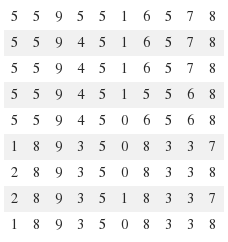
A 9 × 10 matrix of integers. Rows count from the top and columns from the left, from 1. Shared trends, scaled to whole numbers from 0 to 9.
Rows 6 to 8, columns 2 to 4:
8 9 3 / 8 9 3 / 8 9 3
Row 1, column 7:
6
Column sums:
31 57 81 33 45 5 61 37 45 70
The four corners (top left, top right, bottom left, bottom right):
5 8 1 8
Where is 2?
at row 7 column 1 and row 8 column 1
